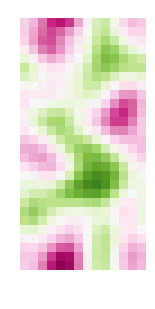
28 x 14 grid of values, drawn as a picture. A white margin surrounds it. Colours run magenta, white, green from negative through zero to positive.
The histogram is bell-shaped. There are no lone odd cells. The ninth with the highest average is the centre. No overall slope runs across the table. The texture is blotchy.
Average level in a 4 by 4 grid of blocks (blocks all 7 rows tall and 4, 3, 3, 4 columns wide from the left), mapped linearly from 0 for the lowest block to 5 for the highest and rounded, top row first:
1143 | 2320 | 2453 | 2031
